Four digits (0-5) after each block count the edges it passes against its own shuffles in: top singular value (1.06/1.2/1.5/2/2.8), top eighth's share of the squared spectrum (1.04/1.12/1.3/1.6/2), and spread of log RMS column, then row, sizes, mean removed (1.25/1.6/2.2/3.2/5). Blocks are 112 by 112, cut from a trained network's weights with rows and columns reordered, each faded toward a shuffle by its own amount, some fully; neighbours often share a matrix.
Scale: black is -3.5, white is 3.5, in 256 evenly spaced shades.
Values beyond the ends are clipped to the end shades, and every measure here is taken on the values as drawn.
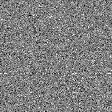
2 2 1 1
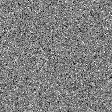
0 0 0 0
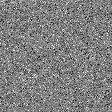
0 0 0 0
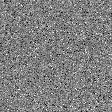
0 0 0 0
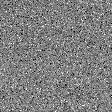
0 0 0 0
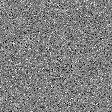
0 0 0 0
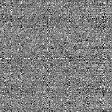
3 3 3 2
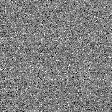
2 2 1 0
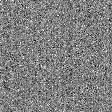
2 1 0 0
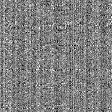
4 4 1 3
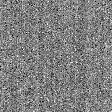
2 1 0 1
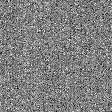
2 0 0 0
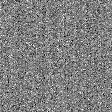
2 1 0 0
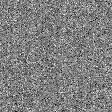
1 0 0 0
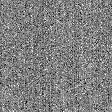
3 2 0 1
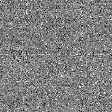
2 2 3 1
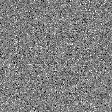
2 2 2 0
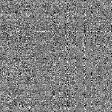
3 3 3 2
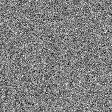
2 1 0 0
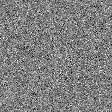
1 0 0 0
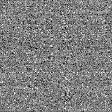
2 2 2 1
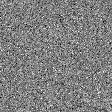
0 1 0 0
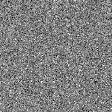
2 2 1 1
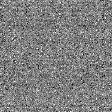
2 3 2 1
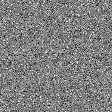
1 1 0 0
